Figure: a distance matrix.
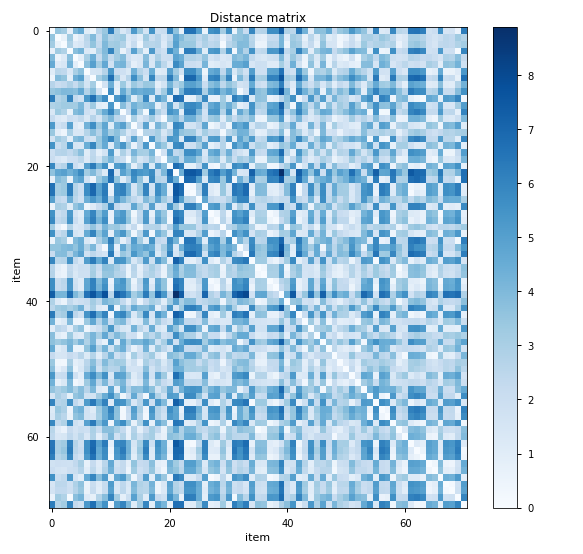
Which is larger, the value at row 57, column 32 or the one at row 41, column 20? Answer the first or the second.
the second
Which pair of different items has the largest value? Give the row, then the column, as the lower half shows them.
39, 21
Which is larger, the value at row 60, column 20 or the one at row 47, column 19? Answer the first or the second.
the first
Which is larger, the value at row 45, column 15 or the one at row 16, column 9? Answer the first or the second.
the second
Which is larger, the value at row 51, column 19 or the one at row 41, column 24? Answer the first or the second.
the second
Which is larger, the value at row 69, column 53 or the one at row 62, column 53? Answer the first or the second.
the second
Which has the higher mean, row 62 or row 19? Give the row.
62
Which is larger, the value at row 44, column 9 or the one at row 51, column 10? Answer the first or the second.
the first
